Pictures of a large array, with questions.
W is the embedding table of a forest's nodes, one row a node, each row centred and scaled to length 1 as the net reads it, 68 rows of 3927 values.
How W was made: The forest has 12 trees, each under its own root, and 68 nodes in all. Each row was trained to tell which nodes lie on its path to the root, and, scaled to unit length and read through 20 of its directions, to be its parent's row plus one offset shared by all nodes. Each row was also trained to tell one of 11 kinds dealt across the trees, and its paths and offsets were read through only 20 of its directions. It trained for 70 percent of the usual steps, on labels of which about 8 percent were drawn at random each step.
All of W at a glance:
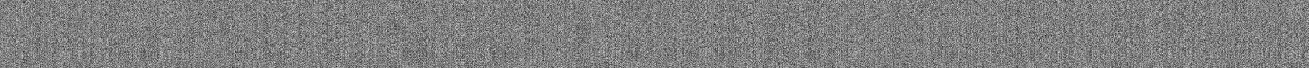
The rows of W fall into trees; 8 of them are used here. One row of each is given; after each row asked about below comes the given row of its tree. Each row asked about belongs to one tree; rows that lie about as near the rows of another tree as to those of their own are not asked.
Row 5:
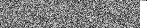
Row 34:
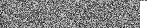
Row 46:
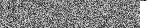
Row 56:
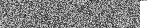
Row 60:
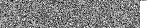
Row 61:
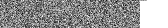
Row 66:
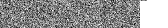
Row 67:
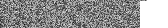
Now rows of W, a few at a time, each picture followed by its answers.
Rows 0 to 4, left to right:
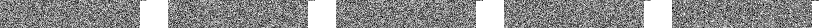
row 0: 66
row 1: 5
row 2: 34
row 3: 56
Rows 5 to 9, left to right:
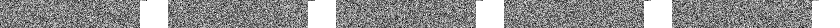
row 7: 61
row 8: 60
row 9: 56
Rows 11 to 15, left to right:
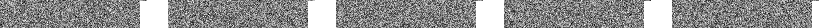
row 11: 61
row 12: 5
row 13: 34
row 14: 34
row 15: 56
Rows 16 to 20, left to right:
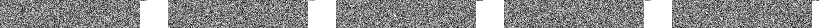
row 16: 61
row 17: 5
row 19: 61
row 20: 66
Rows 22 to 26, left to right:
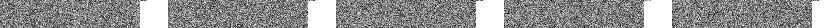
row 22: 46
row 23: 66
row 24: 66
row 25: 67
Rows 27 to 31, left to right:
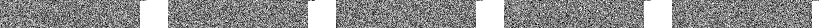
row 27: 60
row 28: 66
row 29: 67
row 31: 60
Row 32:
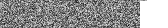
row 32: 5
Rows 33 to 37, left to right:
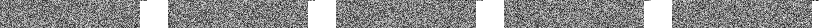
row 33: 66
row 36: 46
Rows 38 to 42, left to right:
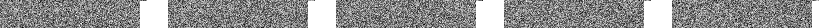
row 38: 60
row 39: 60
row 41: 66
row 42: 67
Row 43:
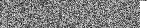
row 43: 61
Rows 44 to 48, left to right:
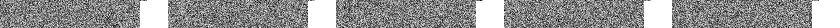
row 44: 56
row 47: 61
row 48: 60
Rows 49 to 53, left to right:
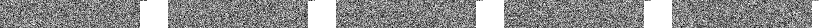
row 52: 60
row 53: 61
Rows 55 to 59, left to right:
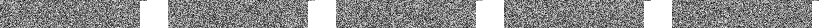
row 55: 60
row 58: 60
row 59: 66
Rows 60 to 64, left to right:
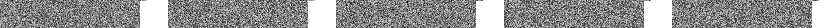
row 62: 66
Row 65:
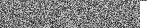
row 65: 46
